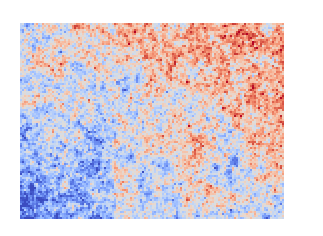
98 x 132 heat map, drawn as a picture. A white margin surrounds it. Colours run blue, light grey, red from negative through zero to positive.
Odd rows or columns: none. Ninth with the lowest average: bottom left. Grain: blotchy. Slope: up to the top right.
